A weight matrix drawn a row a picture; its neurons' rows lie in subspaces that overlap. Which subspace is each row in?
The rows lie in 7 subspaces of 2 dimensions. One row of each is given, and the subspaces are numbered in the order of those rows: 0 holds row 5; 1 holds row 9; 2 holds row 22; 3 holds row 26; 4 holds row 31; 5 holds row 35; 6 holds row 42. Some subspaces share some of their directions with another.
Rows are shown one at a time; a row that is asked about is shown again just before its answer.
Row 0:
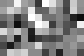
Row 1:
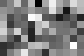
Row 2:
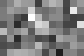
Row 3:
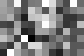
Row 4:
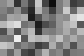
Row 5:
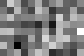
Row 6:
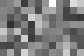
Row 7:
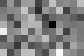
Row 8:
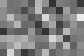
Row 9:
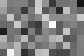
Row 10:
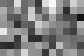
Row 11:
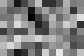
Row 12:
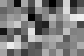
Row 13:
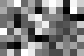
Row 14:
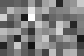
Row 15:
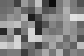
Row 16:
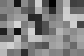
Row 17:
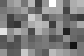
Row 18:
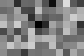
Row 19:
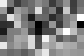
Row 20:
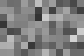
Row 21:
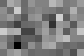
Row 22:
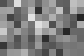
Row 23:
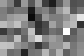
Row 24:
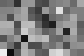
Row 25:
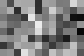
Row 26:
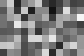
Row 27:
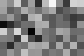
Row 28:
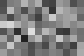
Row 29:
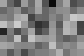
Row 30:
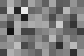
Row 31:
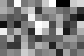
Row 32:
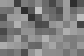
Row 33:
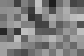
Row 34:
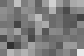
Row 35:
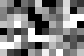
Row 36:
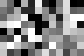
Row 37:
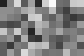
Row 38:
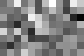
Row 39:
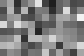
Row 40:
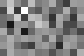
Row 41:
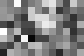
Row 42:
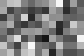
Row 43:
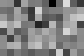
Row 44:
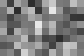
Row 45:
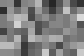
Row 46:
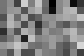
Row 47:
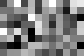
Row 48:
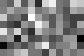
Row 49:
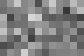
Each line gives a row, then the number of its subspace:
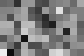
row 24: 1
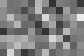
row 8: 1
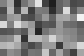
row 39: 3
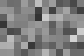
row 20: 4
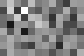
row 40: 3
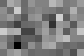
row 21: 0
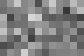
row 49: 4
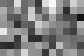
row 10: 3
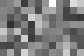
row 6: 5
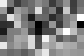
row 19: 2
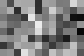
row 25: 0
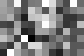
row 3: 1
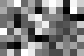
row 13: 6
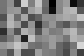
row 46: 5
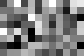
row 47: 0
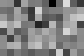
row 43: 4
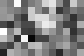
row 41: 1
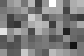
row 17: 1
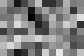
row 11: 5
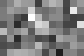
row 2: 5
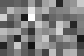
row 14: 6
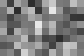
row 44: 0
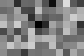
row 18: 4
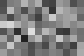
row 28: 2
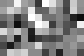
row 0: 5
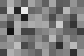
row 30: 3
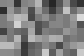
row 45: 3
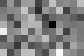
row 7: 1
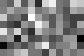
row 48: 6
